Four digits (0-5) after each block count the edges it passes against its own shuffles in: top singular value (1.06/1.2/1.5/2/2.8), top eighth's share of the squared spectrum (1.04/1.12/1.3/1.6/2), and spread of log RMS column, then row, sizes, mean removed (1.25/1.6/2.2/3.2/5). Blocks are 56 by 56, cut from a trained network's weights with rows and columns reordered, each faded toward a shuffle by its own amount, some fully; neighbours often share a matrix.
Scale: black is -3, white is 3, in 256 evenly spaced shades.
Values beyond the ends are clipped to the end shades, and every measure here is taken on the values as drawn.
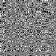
3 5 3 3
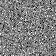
0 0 0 0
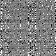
3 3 3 0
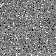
1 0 0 0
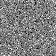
0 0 0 0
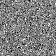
0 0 0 0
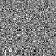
3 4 2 2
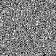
2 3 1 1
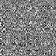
3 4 2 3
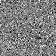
2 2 0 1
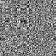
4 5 2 2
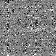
2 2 2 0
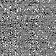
2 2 2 0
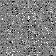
2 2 2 0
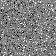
0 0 0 0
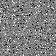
0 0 1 0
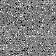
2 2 2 0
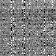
3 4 3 0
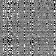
3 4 4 0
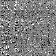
2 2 2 0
